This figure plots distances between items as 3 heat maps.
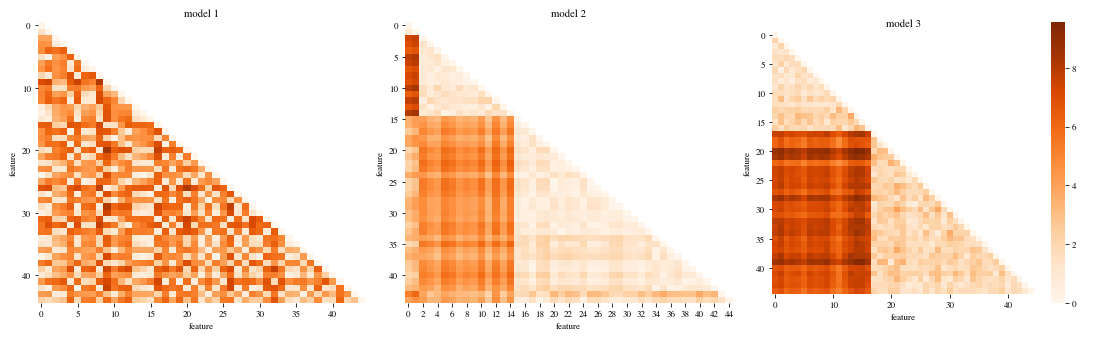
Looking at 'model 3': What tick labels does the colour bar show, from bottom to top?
0, 2, 4, 6, 8
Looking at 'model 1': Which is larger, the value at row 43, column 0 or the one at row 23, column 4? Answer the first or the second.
the second
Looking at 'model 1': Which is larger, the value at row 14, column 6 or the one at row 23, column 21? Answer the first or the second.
the second
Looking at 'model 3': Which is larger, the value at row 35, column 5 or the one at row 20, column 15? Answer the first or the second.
the second
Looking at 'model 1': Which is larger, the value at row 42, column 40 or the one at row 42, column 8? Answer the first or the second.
the first
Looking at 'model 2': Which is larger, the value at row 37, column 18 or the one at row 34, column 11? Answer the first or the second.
the second
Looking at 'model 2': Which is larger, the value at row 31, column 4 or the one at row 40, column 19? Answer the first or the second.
the first
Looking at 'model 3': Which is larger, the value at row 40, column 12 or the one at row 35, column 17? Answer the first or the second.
the first
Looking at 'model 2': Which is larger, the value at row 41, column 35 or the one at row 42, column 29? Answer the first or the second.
the second
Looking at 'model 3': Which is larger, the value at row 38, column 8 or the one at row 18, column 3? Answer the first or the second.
the first
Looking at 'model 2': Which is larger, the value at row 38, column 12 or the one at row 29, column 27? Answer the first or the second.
the first
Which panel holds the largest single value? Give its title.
model 3
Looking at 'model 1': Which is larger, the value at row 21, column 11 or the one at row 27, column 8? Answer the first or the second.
the first
